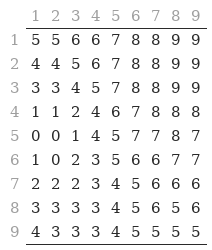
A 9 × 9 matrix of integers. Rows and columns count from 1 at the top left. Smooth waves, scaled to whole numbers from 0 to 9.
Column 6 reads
8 8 8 7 7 6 5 5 5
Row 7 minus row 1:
-3 -3 -4 -3 -3 -3 -2 -3 -3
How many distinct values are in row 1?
5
